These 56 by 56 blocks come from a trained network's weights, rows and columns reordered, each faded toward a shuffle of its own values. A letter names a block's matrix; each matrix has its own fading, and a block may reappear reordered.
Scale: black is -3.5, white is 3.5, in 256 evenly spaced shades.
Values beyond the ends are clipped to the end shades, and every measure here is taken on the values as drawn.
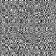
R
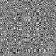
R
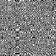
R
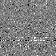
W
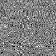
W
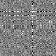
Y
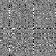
Y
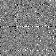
W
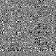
R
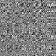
R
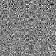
W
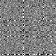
Y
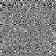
R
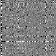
Y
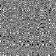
R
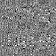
W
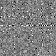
W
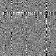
Y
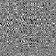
R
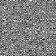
R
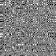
R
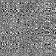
R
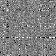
W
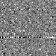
W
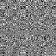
R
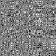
R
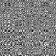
R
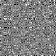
R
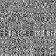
R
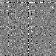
Y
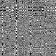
Y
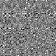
W
